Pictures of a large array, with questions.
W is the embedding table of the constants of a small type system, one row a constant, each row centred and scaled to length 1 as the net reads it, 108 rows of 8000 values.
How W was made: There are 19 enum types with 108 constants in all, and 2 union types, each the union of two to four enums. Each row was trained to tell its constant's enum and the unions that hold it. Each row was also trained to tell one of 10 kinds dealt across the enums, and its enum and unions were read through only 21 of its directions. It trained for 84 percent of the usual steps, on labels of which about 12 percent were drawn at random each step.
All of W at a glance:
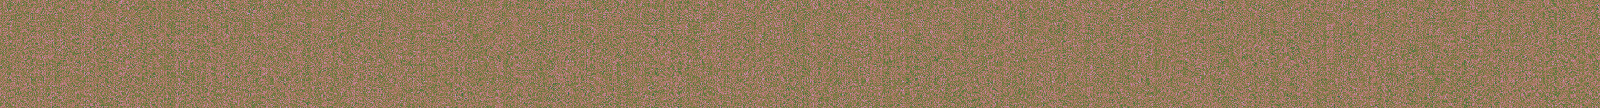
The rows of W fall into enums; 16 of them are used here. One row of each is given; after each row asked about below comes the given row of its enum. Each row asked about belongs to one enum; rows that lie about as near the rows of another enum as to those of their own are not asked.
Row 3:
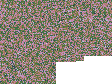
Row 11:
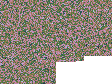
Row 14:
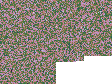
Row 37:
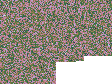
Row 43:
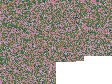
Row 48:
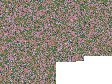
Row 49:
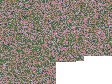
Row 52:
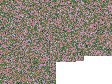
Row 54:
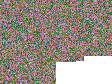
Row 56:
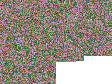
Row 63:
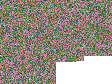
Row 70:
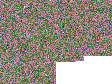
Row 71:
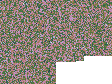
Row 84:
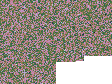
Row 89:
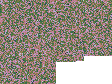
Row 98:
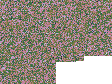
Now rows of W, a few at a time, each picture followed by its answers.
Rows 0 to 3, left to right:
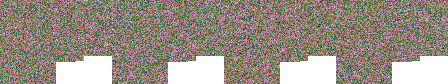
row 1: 3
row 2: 48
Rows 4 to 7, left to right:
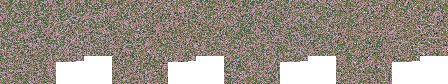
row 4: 43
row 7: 70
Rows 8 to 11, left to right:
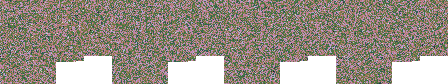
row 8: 37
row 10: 52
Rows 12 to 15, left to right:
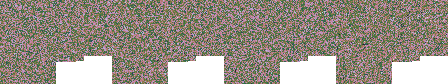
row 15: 54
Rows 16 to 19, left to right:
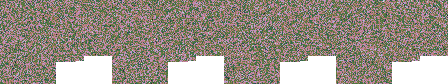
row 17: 14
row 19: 89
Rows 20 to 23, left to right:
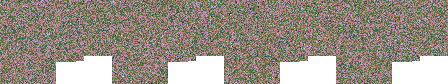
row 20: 37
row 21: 14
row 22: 49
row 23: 63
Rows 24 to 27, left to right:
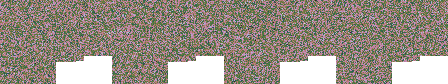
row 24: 98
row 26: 54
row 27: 52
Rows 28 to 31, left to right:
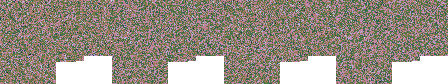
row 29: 52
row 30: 14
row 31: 89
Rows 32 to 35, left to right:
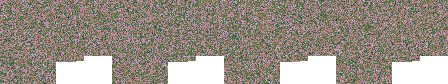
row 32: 98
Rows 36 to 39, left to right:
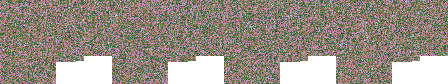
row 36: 37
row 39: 89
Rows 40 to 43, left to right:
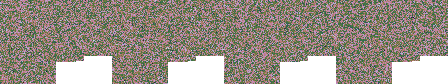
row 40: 11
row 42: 98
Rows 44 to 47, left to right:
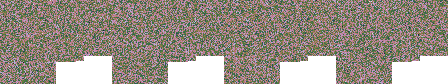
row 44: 70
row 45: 89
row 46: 54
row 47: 84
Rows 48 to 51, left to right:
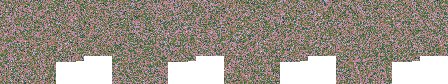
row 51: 84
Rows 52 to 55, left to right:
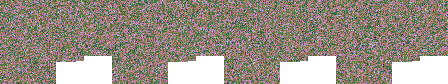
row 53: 43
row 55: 98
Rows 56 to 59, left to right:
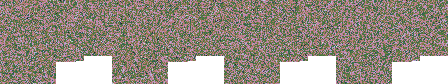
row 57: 56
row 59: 84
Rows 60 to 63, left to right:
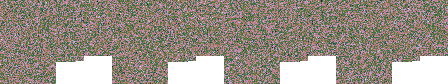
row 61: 63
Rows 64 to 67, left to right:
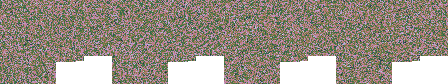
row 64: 54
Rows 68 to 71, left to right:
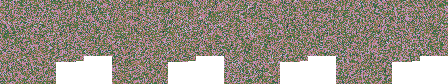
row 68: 3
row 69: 98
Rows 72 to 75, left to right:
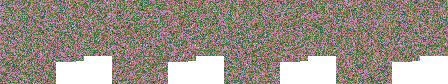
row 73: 3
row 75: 11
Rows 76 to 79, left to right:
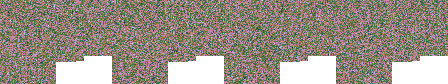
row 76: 54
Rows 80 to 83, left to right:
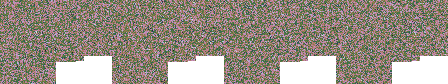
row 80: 49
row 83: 52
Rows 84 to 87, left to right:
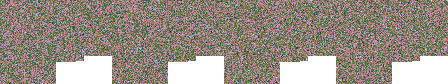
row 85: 11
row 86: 49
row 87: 71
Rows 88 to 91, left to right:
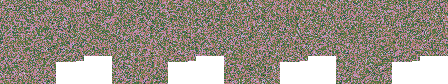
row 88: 63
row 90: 89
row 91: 3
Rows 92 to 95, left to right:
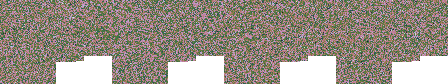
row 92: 63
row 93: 14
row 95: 70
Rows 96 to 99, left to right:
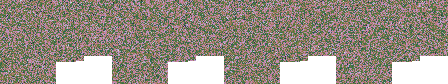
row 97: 84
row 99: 63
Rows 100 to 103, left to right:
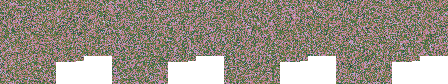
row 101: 49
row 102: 71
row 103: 70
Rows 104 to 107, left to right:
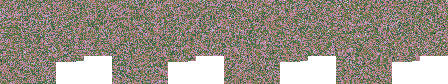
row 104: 3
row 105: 49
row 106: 71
